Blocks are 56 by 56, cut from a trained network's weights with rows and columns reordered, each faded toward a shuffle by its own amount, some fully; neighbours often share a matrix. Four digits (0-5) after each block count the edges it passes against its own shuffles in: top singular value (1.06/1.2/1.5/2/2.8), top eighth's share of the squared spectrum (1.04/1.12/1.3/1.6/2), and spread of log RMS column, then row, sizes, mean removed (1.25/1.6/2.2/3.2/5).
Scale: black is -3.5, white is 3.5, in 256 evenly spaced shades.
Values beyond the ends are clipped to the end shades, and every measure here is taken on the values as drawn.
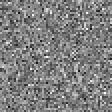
0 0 0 0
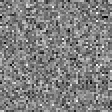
2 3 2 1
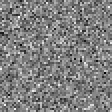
0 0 0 0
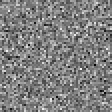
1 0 0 0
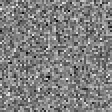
0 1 0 0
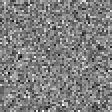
1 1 0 0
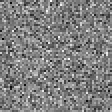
0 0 0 0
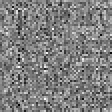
3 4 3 2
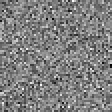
0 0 0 0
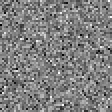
0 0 0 0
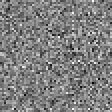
3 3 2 1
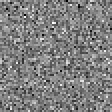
0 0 0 0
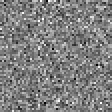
1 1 0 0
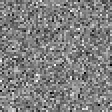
1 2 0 0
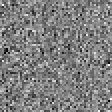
2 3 1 2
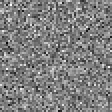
1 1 0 0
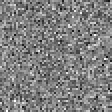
1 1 0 0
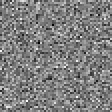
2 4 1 1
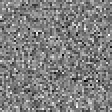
1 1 0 0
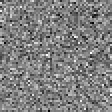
2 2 1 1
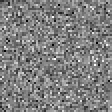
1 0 0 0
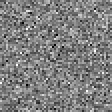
1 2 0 0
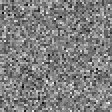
1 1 0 0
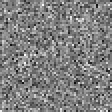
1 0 0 0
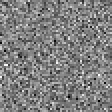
2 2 1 0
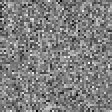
1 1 0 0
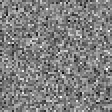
1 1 0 0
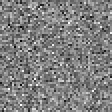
2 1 0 0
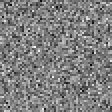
1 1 0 0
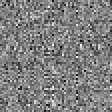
3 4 2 1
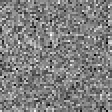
3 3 1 0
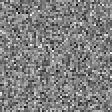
0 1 0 0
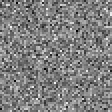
1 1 0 0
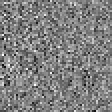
3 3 2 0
